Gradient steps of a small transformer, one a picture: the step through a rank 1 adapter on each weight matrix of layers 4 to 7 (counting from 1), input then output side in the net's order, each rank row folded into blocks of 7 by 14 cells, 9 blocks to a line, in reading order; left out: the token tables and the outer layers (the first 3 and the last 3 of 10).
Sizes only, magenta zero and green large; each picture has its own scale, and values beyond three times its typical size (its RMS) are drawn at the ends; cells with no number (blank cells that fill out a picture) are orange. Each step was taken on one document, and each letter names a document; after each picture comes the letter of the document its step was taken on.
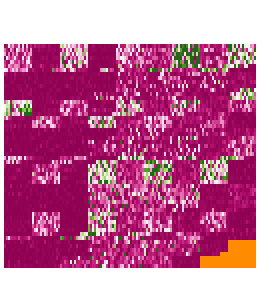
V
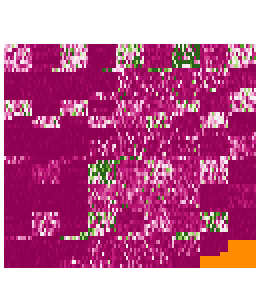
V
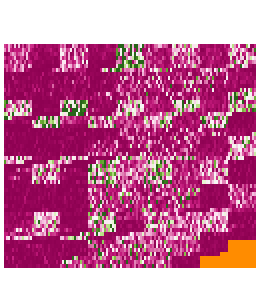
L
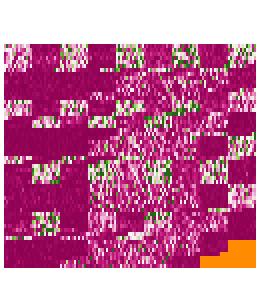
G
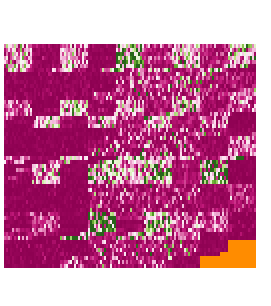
L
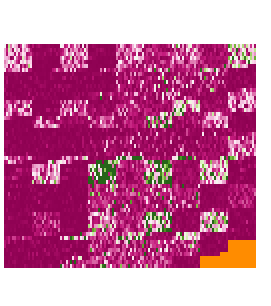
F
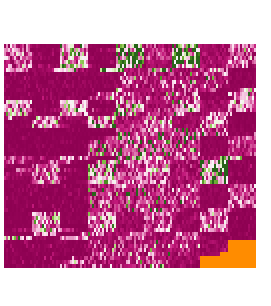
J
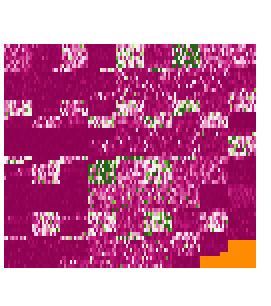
V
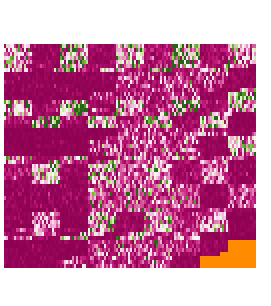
G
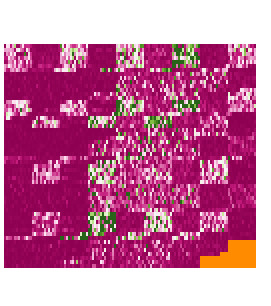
J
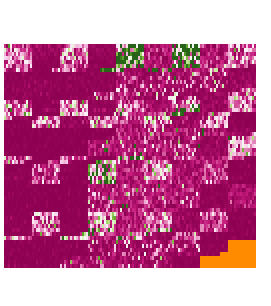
V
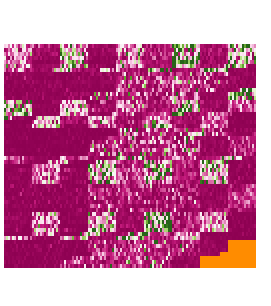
G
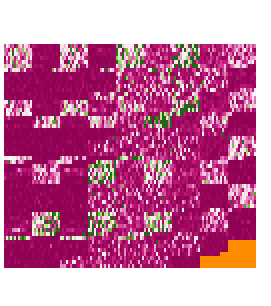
V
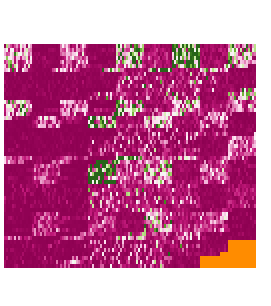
J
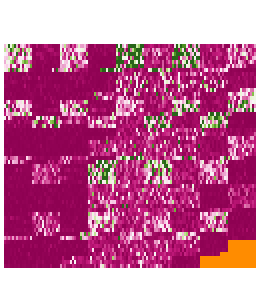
V
